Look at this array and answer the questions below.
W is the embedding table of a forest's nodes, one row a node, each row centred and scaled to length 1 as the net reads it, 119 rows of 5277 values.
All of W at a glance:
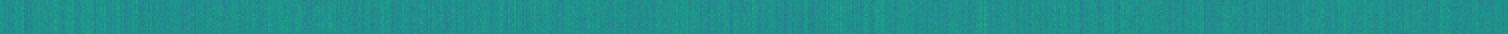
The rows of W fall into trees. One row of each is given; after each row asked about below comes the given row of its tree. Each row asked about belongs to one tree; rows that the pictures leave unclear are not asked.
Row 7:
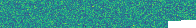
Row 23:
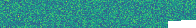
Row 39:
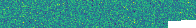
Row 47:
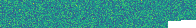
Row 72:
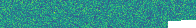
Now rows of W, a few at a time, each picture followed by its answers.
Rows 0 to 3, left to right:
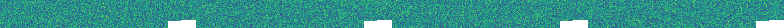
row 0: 39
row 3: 7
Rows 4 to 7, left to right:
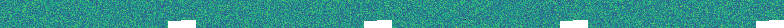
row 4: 39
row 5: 39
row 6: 72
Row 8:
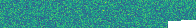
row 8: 23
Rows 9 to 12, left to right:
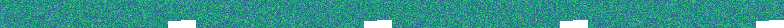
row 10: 39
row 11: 39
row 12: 7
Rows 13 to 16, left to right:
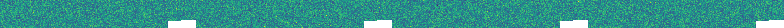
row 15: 7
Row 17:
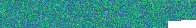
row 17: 7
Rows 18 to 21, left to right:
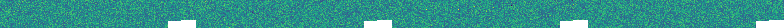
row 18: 39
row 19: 72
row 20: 72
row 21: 23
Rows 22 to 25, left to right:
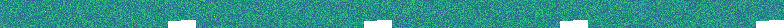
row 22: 23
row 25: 72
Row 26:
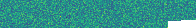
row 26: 39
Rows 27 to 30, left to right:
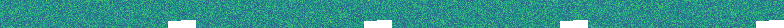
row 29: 7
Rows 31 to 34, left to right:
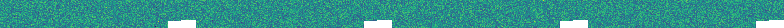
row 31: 39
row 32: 23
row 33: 23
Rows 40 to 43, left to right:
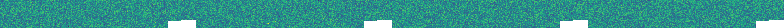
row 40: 23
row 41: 39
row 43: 23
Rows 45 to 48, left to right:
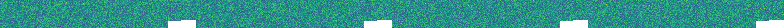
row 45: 7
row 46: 7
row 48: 23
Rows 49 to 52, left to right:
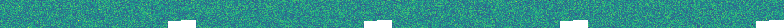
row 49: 23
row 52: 47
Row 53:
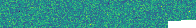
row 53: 72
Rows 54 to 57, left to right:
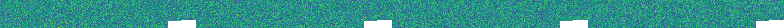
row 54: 47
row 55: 47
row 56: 72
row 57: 23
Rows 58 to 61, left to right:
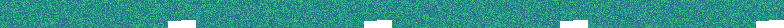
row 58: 7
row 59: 23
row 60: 39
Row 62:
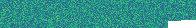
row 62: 39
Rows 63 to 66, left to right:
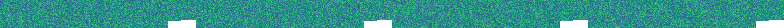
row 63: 72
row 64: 39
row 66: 23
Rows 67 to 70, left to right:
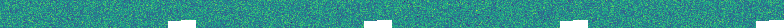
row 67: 72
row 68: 39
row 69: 72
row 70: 39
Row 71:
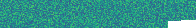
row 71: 39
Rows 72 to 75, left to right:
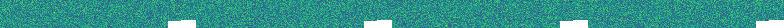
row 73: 72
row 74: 7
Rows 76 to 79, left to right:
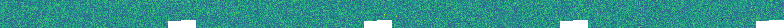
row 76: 7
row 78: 7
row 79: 72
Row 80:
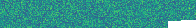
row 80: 23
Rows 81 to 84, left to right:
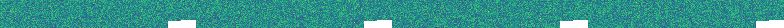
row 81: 23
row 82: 23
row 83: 7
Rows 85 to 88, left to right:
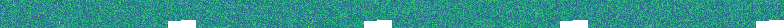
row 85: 23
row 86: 23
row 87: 23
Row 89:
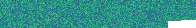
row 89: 72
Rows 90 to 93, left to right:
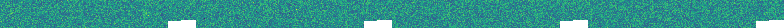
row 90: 23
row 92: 23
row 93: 7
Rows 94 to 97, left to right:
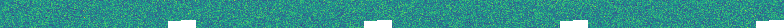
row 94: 72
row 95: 7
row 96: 23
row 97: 7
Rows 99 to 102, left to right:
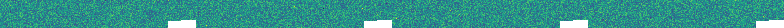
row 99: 72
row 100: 47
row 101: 39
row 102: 23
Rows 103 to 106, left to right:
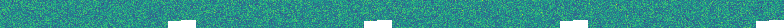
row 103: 72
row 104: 23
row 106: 7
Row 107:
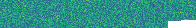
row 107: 39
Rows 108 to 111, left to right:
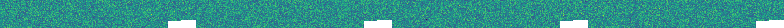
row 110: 7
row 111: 23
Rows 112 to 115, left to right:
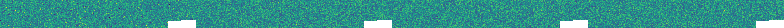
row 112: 47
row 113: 7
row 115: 39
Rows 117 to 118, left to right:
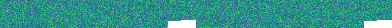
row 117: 39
